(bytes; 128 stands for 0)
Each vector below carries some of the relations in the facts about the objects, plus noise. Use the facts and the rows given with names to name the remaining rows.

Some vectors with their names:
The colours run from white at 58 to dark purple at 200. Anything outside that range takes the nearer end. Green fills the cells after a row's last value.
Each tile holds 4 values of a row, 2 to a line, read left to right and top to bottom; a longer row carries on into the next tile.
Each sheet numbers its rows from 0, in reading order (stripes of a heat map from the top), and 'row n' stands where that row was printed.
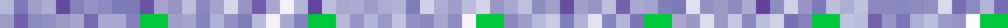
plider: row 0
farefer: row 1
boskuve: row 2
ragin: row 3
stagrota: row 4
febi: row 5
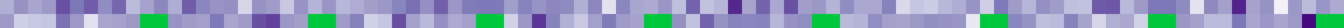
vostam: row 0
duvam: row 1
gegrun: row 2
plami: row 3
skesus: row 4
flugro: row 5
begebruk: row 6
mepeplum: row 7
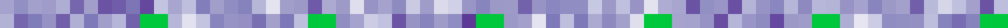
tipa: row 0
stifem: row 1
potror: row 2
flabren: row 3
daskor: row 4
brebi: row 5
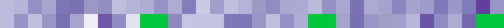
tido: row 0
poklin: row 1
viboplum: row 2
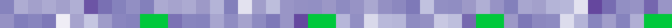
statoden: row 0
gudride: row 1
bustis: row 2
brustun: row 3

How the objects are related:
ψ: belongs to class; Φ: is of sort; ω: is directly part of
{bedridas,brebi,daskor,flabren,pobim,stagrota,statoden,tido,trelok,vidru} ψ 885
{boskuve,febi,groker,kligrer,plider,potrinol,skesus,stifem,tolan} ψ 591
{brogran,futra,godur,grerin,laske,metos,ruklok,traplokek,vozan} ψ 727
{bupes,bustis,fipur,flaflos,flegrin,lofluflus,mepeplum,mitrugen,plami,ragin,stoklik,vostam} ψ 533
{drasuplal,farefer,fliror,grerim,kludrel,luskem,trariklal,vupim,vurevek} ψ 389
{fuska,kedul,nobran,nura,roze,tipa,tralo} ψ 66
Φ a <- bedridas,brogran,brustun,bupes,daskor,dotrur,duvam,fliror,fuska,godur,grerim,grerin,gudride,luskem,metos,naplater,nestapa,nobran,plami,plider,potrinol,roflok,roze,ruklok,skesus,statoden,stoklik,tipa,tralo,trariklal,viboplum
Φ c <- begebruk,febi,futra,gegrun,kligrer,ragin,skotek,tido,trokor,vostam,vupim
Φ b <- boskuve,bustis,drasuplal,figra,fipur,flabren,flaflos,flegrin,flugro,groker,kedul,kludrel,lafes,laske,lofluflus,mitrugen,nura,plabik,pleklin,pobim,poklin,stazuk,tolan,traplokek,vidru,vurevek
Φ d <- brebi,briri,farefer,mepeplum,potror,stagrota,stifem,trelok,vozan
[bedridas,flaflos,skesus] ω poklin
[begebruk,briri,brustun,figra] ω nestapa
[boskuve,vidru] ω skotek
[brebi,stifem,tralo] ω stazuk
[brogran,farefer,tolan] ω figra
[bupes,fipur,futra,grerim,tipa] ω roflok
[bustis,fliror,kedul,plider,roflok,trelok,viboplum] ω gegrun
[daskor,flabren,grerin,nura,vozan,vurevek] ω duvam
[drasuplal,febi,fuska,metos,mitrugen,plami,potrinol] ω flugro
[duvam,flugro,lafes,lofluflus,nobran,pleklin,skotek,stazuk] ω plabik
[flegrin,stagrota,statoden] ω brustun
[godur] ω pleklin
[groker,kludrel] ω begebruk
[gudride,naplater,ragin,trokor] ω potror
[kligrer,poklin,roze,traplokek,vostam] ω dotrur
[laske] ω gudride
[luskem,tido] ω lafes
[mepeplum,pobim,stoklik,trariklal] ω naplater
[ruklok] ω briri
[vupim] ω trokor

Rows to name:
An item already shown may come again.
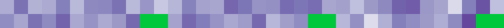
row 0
roze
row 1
plider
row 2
trelok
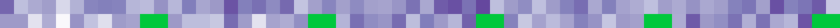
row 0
flegrin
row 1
vostam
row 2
tipa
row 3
traplokek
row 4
tipa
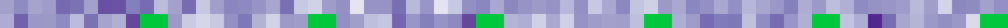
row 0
tipa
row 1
flaflos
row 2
potror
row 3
lofluflus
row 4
nobran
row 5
potrinol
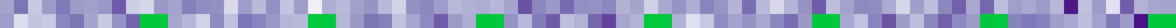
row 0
flaflos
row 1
vurevek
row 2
luskem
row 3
grerin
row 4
brebi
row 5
tralo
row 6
stoklik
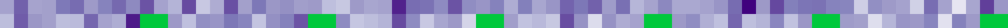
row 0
bupes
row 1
bedridas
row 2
kligrer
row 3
vostam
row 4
futra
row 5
briri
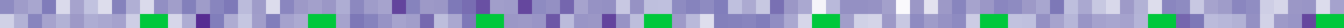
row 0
mitrugen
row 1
plami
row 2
plider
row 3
daskor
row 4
nura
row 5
stazuk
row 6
mitrugen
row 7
pobim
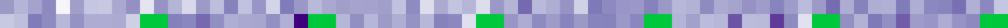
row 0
drasuplal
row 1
trariklal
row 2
vidru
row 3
dotrur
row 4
skotek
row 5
roze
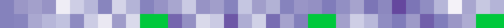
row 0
figra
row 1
trokor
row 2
vozan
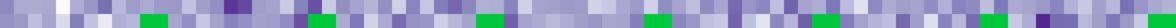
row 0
kludrel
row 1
trelok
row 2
kedul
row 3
laske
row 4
ragin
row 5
vupim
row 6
fuska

